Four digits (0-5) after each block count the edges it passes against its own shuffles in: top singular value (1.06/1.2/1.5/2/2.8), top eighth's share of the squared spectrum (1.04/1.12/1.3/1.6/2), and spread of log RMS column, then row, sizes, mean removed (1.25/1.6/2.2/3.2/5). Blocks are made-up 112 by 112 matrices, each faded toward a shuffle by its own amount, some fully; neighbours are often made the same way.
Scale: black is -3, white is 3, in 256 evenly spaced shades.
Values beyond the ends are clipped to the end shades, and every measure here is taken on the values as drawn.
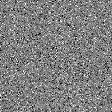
3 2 1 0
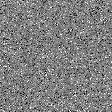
3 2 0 0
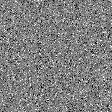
2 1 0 0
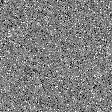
0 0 0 0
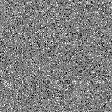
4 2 1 1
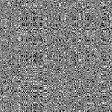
5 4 3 3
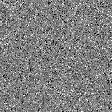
3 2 1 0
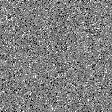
3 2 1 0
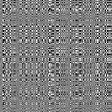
5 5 5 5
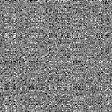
5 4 3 3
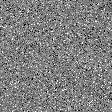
1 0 0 0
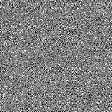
4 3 2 2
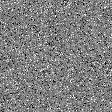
1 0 0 0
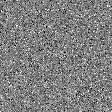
0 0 0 0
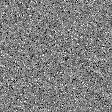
0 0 0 0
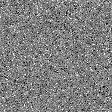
0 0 0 0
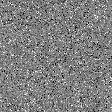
2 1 0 0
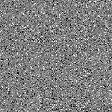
4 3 2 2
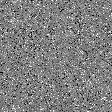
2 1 0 0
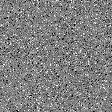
2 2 0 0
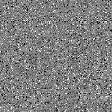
4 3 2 2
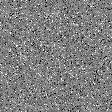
2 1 0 0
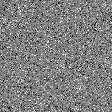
3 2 0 0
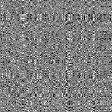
5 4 3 3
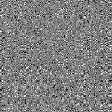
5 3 2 3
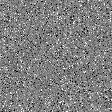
2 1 0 0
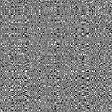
5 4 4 3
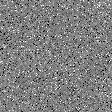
1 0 0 0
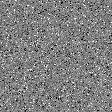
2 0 0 0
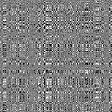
5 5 4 4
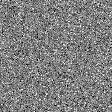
0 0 0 0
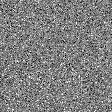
0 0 0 0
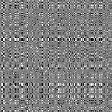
5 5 4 4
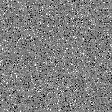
3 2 0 0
